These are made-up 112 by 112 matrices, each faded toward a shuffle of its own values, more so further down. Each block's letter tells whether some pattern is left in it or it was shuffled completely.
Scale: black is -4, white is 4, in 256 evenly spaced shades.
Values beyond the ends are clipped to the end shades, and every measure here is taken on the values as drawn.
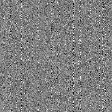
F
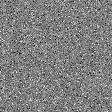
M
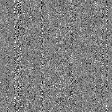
F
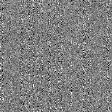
F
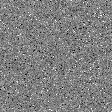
M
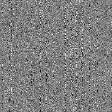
F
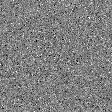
M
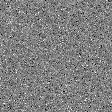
M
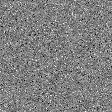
M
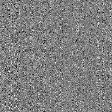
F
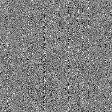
F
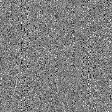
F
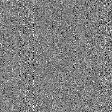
F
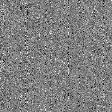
F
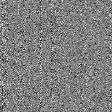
F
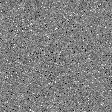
M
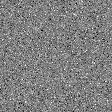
M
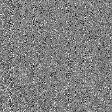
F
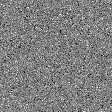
M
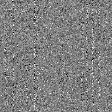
F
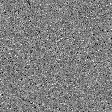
M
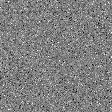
M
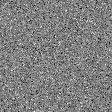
M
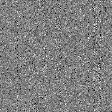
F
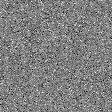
M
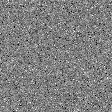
M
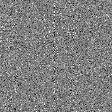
F
